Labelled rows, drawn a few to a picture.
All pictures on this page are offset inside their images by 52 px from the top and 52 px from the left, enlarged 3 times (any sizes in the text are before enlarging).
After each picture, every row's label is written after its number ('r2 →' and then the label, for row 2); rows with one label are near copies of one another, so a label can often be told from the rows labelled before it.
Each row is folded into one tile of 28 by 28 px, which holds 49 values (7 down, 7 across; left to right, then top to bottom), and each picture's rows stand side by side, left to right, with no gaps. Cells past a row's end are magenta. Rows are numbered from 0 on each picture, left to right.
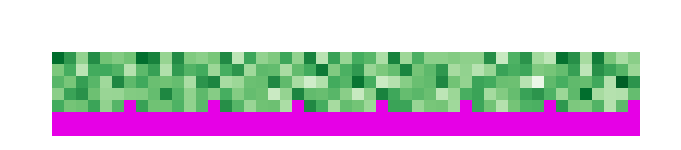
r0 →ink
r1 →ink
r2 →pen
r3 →pen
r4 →pen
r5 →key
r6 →ink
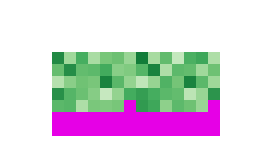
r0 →pen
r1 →pen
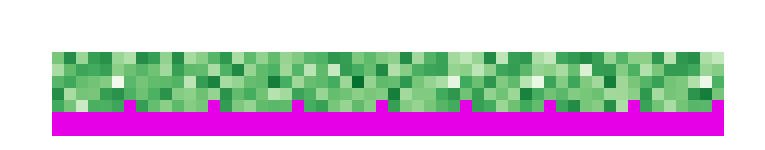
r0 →key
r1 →ink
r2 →pen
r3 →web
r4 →key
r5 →key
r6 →web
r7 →key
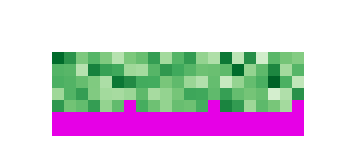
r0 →ink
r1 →key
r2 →pen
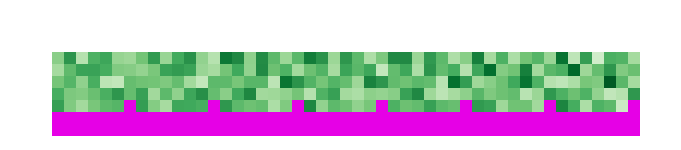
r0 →key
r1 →key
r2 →ink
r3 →ink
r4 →ink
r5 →pen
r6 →pen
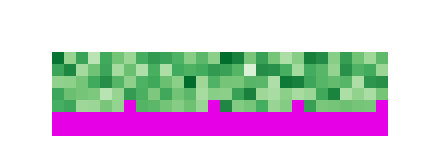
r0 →pen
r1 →web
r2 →ink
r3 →ink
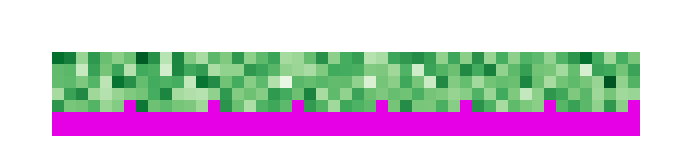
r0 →ink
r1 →ink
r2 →key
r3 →key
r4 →web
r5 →pen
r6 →web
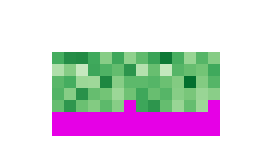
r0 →web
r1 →web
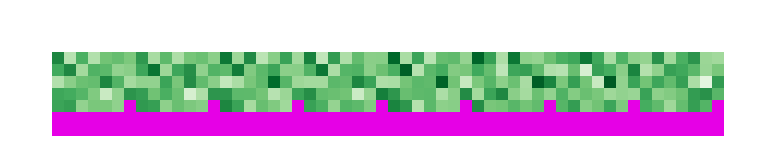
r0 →pen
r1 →pen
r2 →pen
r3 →pen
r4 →pen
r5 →ink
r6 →web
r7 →key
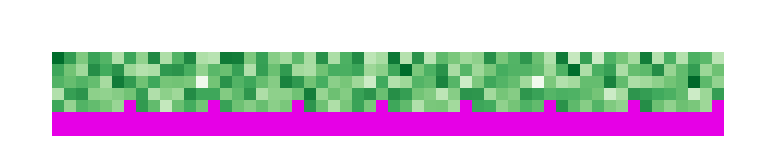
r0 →ink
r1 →key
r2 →ink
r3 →key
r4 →pen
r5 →key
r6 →pen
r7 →pen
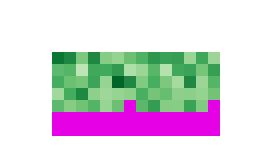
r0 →ink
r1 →web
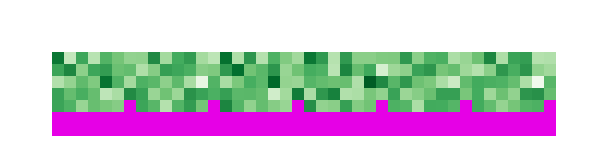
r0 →pen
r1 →key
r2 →pen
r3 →ink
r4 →key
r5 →key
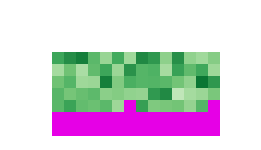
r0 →web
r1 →ink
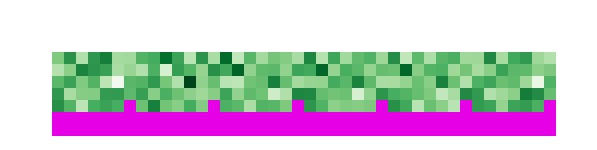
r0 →key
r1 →web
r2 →pen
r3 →pen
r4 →pen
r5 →key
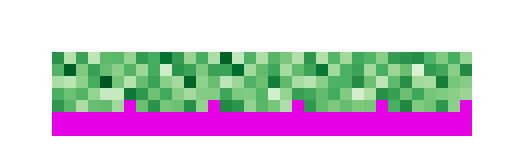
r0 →pen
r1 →web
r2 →pen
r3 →pen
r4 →web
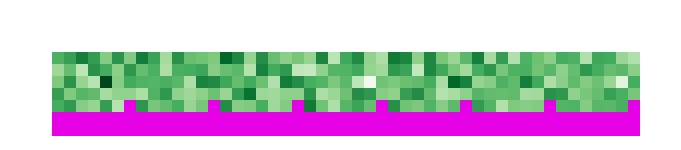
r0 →web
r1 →ink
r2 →ink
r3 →key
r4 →ink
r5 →pen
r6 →key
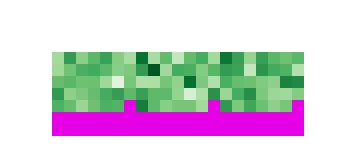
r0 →key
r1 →pen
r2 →ink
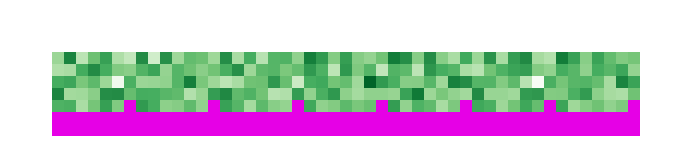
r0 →key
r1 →pen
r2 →pen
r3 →ink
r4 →ink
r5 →key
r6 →ink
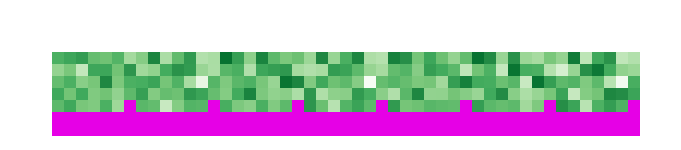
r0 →web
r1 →key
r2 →ink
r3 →key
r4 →ink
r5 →ink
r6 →key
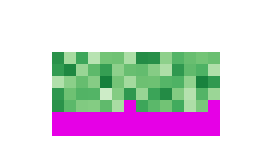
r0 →pen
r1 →ink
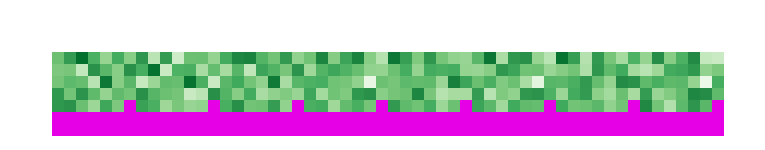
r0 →web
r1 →pen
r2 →web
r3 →key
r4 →ink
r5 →key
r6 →ink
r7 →key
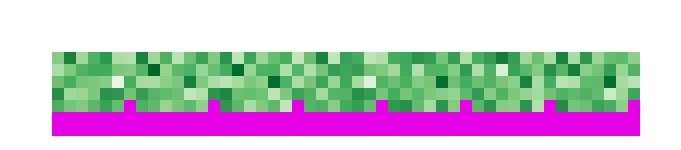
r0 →key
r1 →pen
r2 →pen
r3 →key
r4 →web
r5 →web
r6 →pen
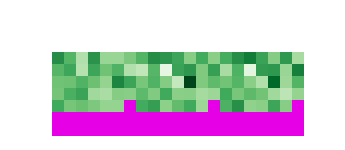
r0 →ink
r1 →web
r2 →web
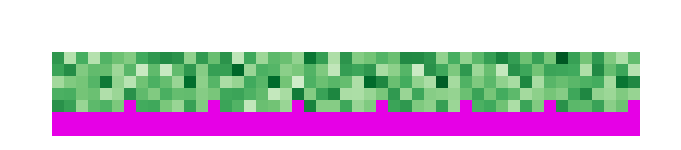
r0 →pen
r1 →web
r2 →pen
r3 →ink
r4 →web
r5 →web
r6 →ink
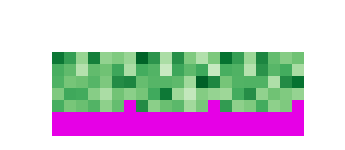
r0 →ink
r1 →ink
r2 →ink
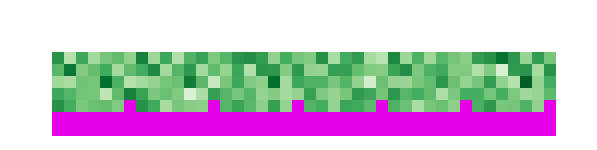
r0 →pen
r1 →pen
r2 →web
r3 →key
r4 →pen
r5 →web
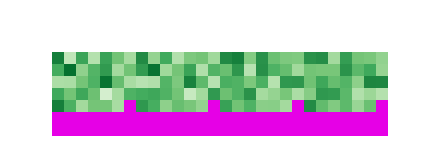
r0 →pen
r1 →pen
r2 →ink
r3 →ink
